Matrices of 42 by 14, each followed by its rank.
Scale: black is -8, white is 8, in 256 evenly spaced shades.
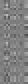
two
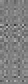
two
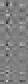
two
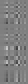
one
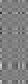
one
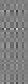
one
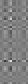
one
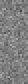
full rank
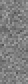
full rank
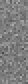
full rank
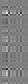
one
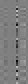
one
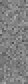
full rank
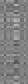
two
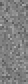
full rank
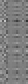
two
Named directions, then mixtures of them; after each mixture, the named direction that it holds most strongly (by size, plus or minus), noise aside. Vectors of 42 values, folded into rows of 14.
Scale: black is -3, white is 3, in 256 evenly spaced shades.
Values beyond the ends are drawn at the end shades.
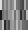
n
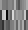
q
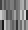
n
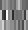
q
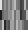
n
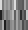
n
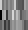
n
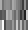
n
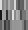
n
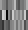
q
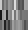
n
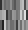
n
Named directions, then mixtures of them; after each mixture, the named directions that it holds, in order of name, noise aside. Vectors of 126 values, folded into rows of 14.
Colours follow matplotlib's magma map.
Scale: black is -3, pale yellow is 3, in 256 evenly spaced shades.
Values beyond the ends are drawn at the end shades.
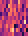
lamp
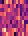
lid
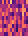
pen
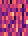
pen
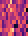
lamp, lid, pen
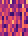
pen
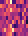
lamp, lid, pen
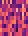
pen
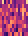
lid, pen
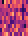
lid, pen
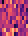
lamp, lid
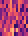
lamp, lid
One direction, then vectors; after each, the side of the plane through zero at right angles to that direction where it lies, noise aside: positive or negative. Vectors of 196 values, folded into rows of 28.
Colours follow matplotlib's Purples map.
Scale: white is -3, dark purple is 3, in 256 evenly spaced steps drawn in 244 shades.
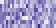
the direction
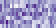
positive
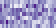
positive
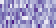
positive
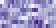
positive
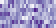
positive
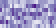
positive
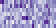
negative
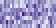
positive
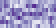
positive
